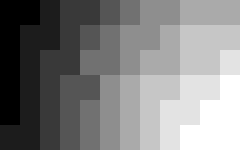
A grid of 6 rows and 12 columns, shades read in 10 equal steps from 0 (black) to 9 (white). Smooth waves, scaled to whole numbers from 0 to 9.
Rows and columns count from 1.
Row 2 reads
0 1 1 2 3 4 5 5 6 7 7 7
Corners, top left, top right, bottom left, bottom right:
0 6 1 9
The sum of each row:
40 48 52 59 62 64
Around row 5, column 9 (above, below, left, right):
7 8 7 8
